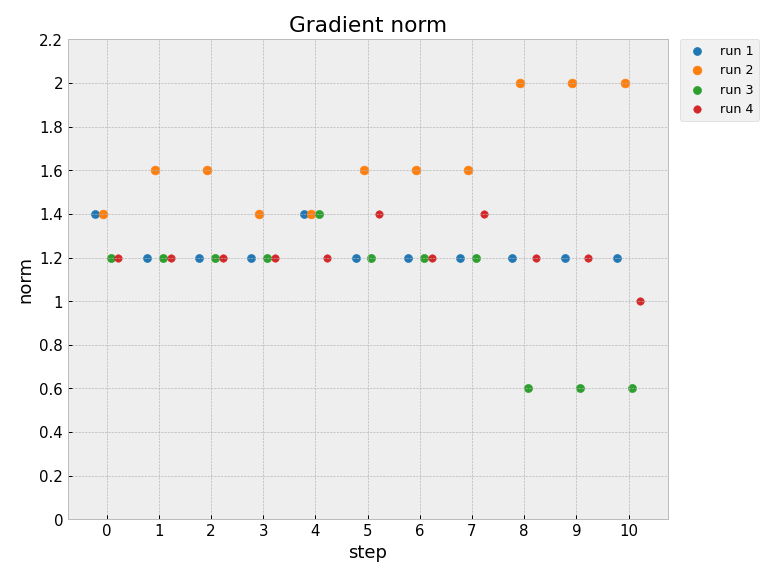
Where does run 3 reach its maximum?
4
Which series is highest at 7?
run 2
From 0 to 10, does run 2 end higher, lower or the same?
higher
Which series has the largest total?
run 2
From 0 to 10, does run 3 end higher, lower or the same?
lower
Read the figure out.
Title: Gradient norm
x-axis: step, ticks 0 1 2 3 4 5 6 7 8 9 10
y-axis: norm, ticks 0 0.2 0.4 0.6 0.8 1 1.2 1.4 1.6 1.8 2 2.2
Legend: run 1, run 2, run 3, run 4
Values:
run 1: 1.4 1.2 1.2 1.2 1.4 1.2 1.2 1.2 1.2 1.2 1.2
run 2: 1.4 1.6 1.6 1.4 1.4 1.6 1.6 1.6 2 2 2
run 3: 1.2 1.2 1.2 1.2 1.4 1.2 1.2 1.2 0.6 0.6 0.6
run 4: 1.2 1.2 1.2 1.2 1.2 1.4 1.2 1.4 1.2 1.2 1
